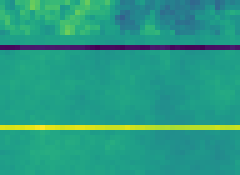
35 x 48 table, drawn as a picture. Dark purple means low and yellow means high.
The top right is the ninth with the lowest average. Rows 10 and 26 stand out from the rest. Streaks run across, left to right. Most values sit high, with a long tail of low ones. A horizontal seam about 20% of the way down splits the table, and the bottom part is calmer.
